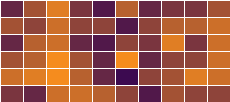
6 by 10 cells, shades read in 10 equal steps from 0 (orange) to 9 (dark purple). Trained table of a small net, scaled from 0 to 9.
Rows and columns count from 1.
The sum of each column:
30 23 7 27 38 30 38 23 26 17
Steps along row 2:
up down up same up down down same down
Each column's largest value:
7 7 2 7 8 9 8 6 6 5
